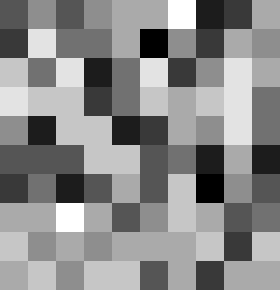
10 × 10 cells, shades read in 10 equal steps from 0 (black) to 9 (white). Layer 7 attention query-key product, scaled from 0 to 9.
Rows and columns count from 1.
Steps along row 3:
down up down up up down up up down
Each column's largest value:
8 8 9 7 7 8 9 7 8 7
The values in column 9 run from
2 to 8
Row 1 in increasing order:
1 2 3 3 5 5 6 6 6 9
